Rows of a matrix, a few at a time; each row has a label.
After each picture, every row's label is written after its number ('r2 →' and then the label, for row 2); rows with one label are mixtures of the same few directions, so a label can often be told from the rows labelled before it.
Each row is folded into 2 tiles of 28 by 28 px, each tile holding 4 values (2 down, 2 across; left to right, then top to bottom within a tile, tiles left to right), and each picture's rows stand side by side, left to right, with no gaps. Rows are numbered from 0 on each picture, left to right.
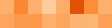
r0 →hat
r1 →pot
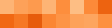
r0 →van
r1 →hat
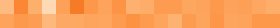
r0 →hat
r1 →pot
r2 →pot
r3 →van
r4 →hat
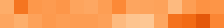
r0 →pot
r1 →pot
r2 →van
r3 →van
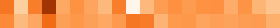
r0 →hat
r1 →hat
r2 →pot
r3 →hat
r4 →hat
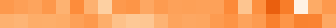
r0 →van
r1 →hat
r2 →van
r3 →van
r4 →hat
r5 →pot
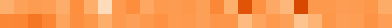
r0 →van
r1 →hat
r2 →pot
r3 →hat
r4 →pot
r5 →pot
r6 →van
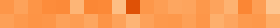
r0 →hat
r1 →hat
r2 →pot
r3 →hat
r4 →hat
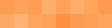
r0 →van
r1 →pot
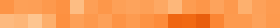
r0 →van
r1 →pot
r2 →van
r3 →van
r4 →pot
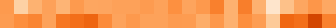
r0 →pot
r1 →van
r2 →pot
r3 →hat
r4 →hat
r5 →van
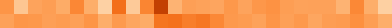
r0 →pot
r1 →hat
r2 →hat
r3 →van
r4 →hat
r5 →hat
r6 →hat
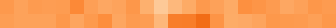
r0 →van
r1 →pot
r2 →hat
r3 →van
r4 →pot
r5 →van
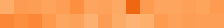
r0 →van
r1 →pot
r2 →pot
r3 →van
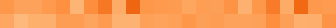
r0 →van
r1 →hat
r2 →pot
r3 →pot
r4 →hat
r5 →pot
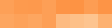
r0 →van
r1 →van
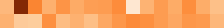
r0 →pot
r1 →van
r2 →pot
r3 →hat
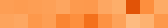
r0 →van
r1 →van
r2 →pot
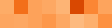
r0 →pot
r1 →pot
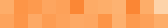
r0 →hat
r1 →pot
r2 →hat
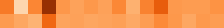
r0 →hat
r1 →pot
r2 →hat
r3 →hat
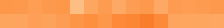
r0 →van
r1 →pot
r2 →van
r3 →van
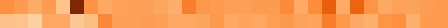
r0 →van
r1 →pot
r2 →hat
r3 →pot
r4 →van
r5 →hat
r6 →pot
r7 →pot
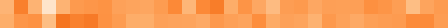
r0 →hat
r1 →van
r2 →van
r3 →hat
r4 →hat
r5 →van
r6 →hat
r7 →pot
